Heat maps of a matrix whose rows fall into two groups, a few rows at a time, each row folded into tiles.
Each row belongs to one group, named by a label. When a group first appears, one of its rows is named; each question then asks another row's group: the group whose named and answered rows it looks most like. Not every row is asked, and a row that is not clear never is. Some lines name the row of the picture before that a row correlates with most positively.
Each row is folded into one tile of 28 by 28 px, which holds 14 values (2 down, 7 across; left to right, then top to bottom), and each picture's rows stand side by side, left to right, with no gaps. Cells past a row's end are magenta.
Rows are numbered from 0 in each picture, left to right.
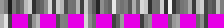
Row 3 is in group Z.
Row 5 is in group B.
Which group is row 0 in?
Z
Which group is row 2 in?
B
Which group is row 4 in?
B
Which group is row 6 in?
B
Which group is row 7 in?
B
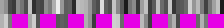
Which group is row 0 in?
Z
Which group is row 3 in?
Z
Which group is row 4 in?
Z
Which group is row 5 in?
Z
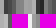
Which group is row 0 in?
Z
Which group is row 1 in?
Z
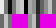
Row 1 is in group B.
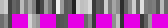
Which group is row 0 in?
B
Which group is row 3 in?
B
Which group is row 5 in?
B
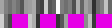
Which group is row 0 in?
Z
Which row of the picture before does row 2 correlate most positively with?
5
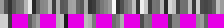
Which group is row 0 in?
Z
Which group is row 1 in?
B
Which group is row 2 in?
Z
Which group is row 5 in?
B
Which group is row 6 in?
B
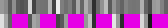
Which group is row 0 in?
Z
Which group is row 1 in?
B
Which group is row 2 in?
B
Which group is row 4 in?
Z
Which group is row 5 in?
Z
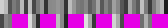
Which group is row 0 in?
B
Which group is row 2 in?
Z
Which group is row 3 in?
Z
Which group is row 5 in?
B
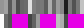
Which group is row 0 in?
Z
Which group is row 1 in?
B
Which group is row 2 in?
Z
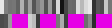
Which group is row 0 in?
B
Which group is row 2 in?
B
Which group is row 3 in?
B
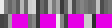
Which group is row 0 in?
B
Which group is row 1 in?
B
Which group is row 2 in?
Z
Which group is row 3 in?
Z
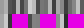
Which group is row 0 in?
Z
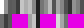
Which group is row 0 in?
B
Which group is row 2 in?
Z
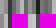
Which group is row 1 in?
Z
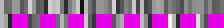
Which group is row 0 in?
Z
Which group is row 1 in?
B
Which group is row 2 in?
B
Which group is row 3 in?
Z
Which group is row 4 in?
B
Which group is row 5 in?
Z
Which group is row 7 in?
Z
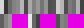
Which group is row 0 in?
B
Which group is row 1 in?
Z
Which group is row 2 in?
B
